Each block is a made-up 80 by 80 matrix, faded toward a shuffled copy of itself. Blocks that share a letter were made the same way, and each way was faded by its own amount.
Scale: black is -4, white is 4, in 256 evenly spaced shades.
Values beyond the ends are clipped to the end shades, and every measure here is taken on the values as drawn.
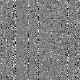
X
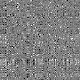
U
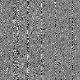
X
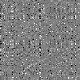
U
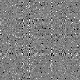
U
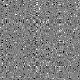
U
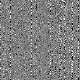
X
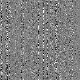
X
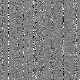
X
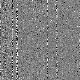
X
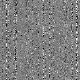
X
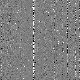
X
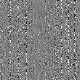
X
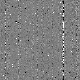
X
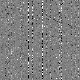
X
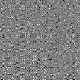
U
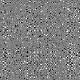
U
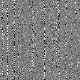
X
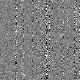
X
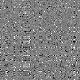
U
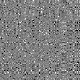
U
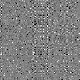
U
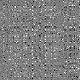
U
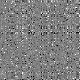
U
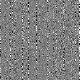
X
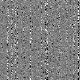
X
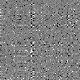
U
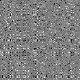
U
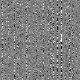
X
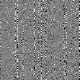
X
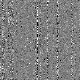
X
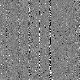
X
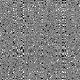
U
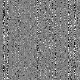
X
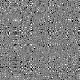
U
